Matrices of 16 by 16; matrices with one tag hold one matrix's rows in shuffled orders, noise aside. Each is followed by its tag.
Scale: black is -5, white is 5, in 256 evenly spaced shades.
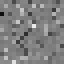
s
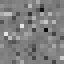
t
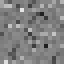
t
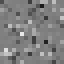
t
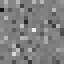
s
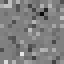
t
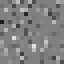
s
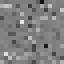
t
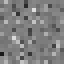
s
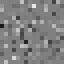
s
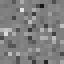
t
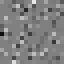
s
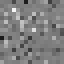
s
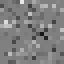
t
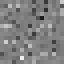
t
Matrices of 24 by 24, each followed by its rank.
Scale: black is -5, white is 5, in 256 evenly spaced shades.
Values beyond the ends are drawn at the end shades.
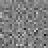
five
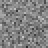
full rank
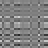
one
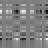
one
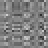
two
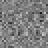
five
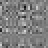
three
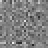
five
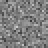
full rank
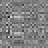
three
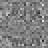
five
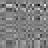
two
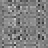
three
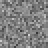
full rank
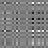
one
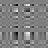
one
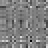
three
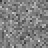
full rank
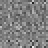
five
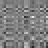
two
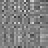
three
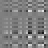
one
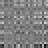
two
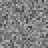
full rank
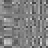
three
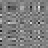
two
